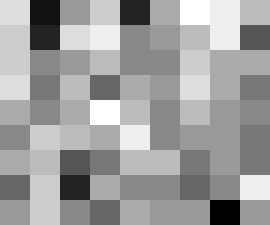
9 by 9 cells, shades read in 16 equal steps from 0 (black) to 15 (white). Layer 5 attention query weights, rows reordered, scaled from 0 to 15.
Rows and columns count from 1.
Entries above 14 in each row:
1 0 0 0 1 0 0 0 0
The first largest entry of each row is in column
7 4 1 1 4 5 2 9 2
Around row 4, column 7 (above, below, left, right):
12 11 9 10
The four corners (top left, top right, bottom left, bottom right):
13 11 9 9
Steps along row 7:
up down up up same down up down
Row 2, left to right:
12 2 13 14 8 9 11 14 5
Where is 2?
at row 1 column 5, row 2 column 2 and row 8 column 3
